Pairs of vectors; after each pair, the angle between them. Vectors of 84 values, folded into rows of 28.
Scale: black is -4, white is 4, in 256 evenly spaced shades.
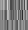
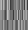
nearly parallel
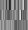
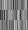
partly opposed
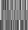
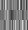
partly opposed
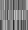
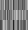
nearly parallel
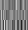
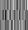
orthogonal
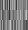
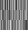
nearly parallel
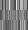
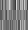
nearly parallel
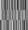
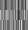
partly aligned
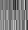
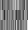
partly opposed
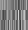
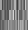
orthogonal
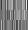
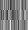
orthogonal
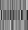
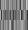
nearly parallel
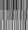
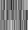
partly aligned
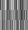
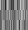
nearly opposite
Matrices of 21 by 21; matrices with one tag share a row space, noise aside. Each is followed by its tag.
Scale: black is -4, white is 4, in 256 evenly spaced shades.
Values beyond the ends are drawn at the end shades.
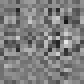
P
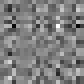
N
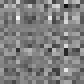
P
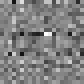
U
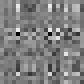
P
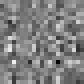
N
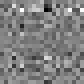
U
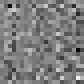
N
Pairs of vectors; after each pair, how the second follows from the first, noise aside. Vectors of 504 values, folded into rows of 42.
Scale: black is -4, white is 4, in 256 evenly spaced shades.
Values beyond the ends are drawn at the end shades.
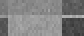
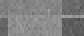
shrunk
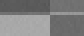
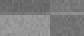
shrunk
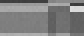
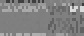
partly zeroed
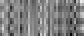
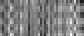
negated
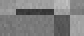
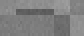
shrunk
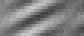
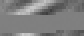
partly zeroed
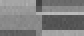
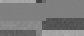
partly zeroed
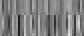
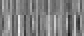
negated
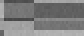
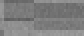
shrunk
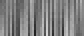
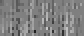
partly zeroed
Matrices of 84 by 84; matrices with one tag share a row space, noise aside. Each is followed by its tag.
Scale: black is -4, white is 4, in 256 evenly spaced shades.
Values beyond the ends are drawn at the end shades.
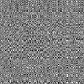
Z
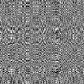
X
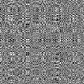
X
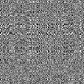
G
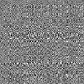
Z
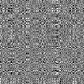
X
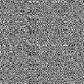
G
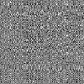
Z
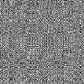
G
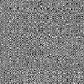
Z
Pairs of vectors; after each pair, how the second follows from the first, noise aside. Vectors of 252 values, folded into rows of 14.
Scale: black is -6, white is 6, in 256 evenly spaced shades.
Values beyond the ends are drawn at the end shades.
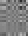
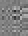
wrapped around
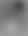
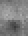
wrapped around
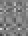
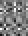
scaled up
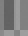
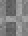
wrapped around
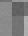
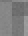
shrunk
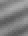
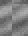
wrapped around
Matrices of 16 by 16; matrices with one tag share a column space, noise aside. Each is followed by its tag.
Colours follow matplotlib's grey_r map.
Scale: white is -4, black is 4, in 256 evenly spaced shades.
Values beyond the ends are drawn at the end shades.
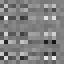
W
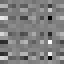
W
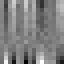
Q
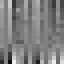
Q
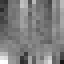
Q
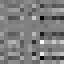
W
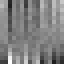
Q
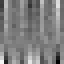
Q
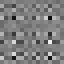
W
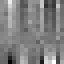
Q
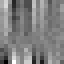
Q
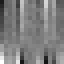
Q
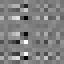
W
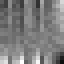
Q
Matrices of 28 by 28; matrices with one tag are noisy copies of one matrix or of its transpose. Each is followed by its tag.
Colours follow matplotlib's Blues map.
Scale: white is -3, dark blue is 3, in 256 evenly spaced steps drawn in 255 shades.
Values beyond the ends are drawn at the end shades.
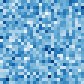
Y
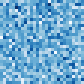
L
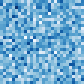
L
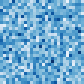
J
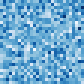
Y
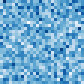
Y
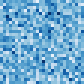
L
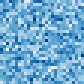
J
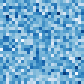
L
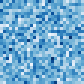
J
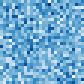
L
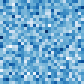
Y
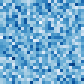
L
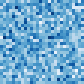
L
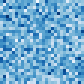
L
